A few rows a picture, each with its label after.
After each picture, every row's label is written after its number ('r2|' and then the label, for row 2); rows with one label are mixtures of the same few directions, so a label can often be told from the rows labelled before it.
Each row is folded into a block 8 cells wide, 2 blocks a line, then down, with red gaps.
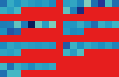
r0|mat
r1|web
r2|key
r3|key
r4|mat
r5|mat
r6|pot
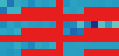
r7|pot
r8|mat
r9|mat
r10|key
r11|key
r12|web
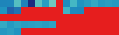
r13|key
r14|pot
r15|mat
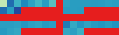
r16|mat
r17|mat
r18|web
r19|mat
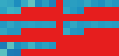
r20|key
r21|web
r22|pot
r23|pot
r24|pot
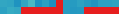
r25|key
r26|key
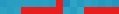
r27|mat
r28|mat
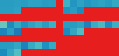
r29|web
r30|mat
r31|mat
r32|web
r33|web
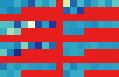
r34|key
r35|mat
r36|key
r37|key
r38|web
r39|key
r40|mat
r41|pot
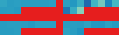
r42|mat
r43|web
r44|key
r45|web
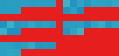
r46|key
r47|mat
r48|pot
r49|web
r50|key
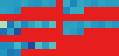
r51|web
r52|pot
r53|mat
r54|web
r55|key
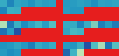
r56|pot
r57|key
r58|mat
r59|key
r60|key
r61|web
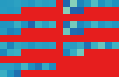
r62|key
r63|pot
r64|key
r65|pot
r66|pot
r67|web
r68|web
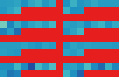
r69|web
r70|pot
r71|mat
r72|web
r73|web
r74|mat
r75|key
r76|web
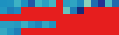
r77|key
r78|web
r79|web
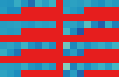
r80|key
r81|web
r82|key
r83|web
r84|web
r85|mat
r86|web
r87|mat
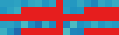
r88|web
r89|key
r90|web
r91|pot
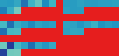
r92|web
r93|key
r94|pot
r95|key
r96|pot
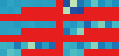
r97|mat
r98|pot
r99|key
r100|web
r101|key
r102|key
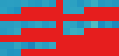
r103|web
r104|key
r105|web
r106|key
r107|key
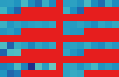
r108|web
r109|web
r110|mat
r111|key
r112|pot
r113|web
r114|key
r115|key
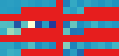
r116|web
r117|mat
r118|key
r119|pot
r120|key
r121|mat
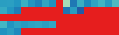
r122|web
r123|mat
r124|mat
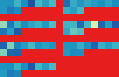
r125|key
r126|mat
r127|mat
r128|key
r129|pot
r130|key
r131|key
